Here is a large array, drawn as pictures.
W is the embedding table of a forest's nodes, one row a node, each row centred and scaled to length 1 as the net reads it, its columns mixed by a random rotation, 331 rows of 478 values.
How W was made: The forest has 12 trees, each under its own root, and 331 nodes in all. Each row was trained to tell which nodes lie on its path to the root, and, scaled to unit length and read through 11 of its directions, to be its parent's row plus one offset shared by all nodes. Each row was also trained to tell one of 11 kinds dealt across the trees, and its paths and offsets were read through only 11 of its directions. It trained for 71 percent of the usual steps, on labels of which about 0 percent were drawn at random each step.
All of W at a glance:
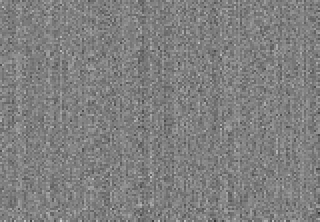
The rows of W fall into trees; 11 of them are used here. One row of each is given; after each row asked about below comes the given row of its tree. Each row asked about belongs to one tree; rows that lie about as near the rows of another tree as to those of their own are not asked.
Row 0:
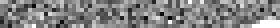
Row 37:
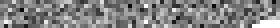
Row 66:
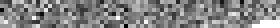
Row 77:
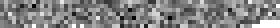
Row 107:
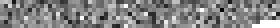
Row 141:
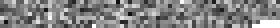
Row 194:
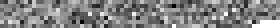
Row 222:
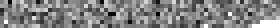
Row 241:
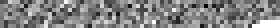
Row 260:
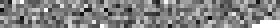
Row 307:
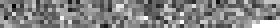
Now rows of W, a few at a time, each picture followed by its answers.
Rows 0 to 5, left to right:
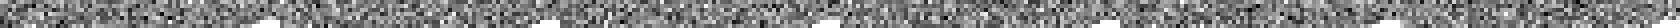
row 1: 222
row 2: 0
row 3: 194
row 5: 66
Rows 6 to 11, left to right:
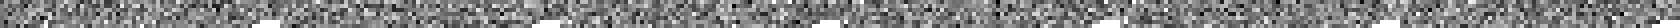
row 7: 194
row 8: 37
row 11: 141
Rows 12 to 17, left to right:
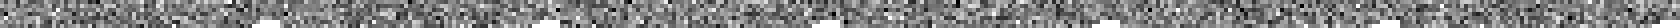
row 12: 0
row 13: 141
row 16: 77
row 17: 241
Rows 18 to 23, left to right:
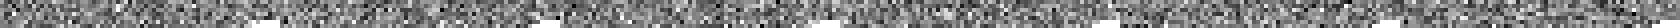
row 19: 77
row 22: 194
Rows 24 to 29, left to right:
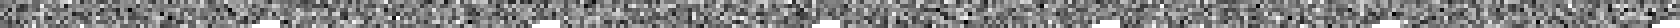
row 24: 241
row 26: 0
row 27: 222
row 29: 37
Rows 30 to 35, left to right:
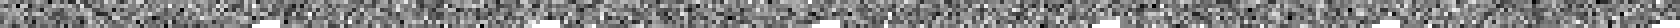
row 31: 241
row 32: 222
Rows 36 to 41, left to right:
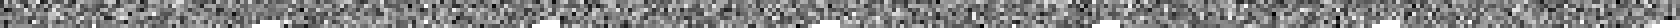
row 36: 107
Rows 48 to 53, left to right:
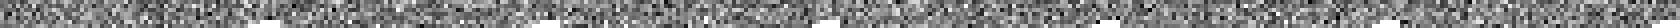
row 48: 241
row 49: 0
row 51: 107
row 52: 77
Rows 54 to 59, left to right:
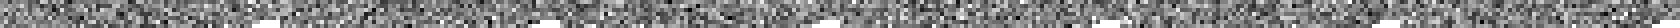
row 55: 307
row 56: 0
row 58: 37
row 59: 194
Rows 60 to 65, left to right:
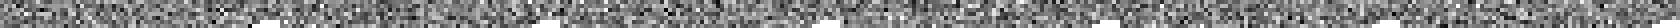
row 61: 307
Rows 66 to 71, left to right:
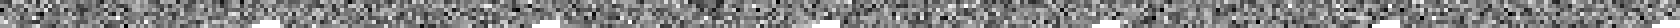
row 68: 37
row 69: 77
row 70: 37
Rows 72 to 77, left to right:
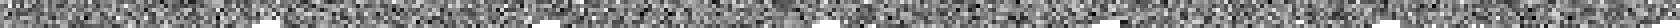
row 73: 77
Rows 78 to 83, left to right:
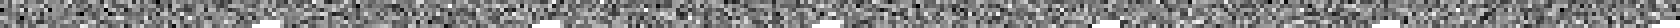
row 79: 77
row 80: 77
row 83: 77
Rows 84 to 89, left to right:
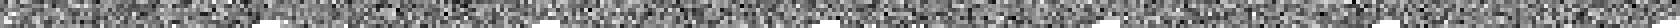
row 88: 0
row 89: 222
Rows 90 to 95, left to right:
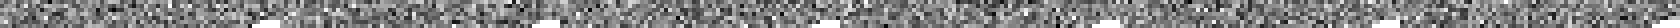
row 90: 37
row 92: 141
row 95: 222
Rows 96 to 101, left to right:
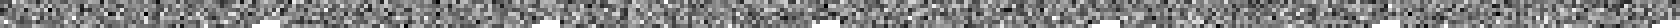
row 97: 260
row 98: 222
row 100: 37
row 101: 194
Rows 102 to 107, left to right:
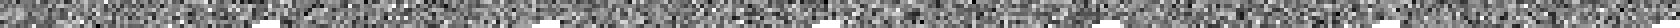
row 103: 0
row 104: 66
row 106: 260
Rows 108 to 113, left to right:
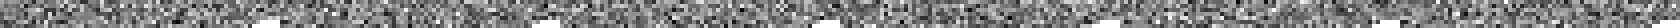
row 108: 0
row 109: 222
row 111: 0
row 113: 241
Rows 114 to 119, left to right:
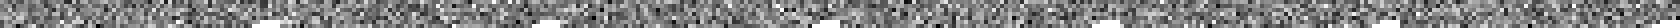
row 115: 37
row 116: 37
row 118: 77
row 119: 107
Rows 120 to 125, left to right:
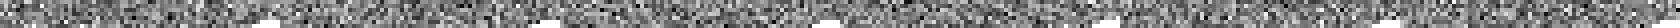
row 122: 77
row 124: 194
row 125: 66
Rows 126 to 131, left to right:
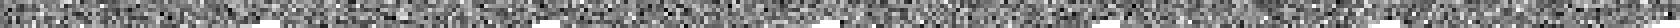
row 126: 241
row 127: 222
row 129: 222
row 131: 0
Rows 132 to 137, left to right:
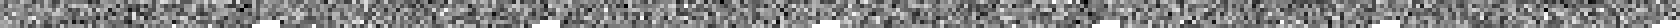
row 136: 307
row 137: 194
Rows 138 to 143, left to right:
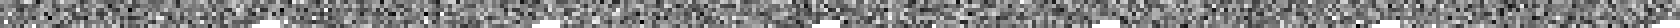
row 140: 107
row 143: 307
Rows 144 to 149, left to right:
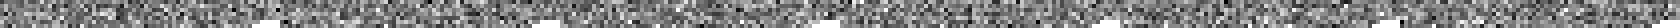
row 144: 141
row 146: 0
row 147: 260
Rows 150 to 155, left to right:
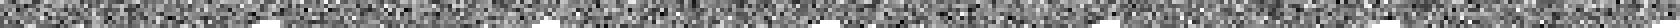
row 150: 222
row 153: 222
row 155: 0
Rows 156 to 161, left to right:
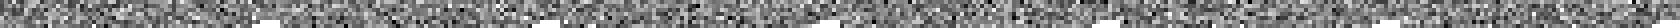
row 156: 307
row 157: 222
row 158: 222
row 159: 66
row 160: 141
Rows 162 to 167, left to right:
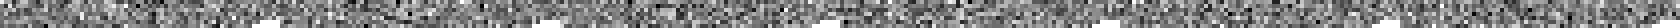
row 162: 222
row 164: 194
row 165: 141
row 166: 260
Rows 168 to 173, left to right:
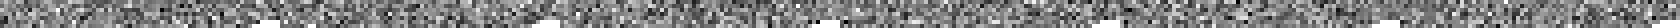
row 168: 77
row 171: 241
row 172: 107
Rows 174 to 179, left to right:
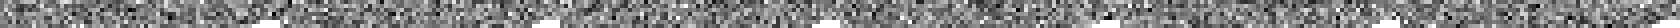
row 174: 77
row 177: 37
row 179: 222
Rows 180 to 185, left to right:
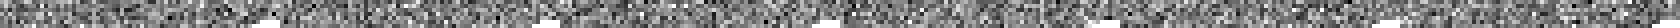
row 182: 0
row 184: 194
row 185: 37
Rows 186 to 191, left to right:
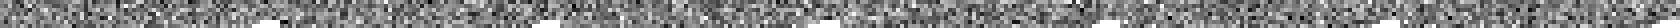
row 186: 77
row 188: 307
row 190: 37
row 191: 37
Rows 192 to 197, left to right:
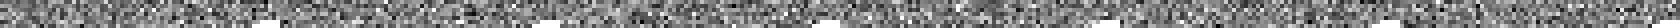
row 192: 66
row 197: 241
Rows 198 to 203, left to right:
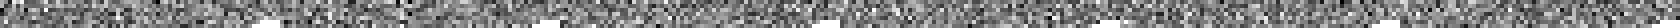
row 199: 141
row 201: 107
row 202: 307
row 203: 141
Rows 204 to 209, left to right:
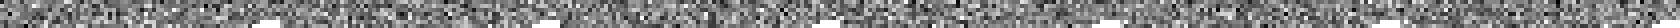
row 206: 107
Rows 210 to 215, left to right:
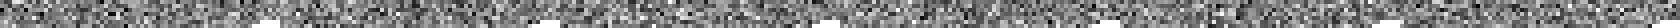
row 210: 66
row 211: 37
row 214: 107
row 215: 77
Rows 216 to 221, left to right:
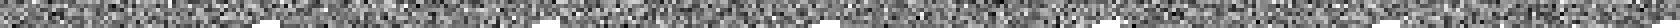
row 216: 307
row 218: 260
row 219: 37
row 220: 307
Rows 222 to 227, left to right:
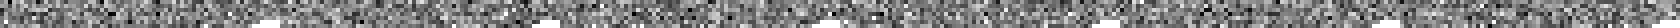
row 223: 194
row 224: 77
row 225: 307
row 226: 260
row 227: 77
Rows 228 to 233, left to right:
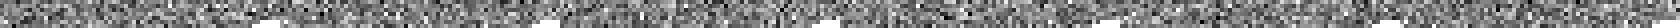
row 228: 37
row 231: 222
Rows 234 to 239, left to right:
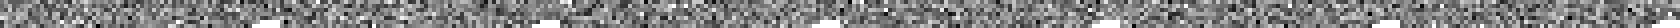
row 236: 0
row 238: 307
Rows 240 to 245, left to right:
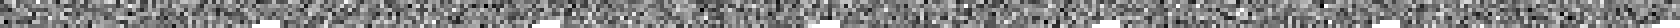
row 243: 260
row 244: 222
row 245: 241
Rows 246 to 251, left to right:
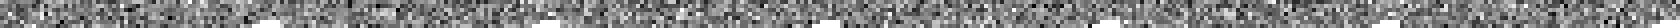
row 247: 194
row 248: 307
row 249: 141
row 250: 307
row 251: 222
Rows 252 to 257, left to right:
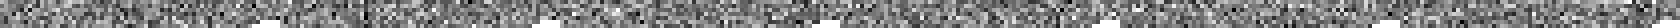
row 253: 77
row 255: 194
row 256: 0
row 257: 0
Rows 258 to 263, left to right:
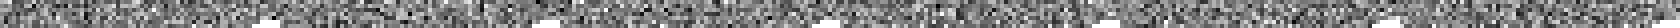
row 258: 77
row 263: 260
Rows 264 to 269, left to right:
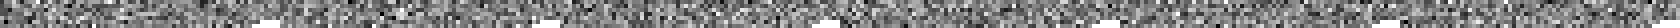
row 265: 307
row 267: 0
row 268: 241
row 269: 241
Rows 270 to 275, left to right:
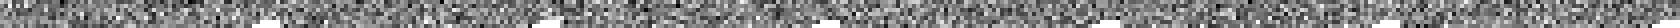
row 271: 37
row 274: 141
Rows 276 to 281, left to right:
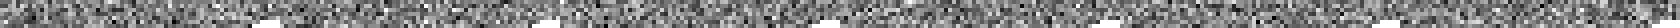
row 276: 37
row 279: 77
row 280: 194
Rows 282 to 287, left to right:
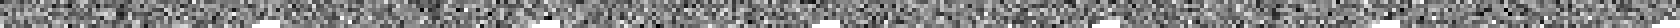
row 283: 37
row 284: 307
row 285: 222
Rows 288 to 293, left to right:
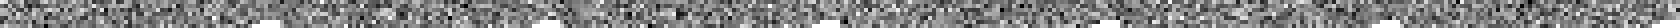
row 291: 77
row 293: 37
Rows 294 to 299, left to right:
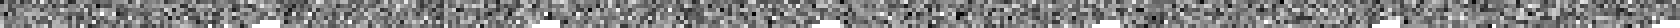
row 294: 77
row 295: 241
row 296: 141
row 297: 241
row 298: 37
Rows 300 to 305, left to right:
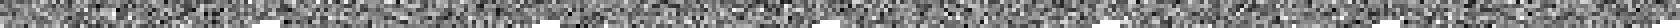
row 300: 194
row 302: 194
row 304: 37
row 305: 141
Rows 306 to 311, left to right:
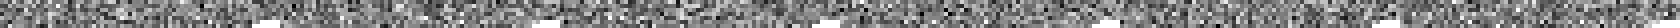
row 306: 222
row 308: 141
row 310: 222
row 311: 0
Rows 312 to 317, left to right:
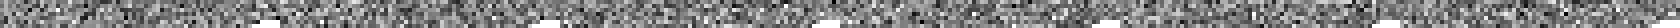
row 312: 77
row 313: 260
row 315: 194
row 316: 0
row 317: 307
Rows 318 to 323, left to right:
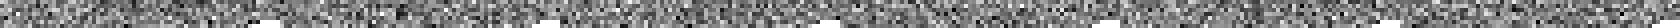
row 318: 307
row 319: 241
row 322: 141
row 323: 194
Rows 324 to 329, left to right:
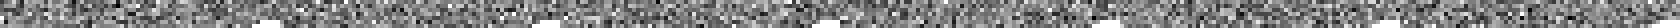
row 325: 241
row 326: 0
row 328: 260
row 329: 222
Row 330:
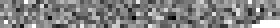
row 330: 307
